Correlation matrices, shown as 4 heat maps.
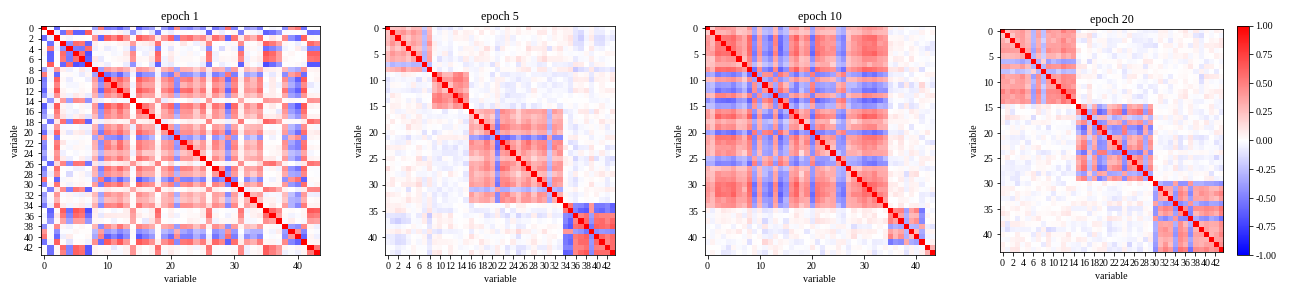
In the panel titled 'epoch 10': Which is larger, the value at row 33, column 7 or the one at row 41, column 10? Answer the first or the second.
the first
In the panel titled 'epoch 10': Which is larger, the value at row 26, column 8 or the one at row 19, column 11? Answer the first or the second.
the second
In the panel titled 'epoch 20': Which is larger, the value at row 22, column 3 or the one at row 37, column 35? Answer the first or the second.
the first
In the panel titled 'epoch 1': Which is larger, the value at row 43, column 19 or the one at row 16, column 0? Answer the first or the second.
the first
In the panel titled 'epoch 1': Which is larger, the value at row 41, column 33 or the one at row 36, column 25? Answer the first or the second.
the first
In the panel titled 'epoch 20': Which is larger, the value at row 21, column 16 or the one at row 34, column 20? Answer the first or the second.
the first
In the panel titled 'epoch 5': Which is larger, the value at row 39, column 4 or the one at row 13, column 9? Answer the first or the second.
the second
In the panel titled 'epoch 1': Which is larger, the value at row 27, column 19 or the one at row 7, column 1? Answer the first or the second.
the second
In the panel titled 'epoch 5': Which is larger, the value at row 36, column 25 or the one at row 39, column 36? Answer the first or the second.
the first
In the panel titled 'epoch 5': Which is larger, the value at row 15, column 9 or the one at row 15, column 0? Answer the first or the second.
the first
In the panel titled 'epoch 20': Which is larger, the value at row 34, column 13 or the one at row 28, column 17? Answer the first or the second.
the second
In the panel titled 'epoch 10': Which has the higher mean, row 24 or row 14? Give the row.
24
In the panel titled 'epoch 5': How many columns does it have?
44
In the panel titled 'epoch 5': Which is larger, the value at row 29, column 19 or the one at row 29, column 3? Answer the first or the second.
the first
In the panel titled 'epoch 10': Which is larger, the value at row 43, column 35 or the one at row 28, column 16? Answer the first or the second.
the second
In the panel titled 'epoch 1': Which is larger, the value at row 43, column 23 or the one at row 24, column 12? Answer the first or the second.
the second
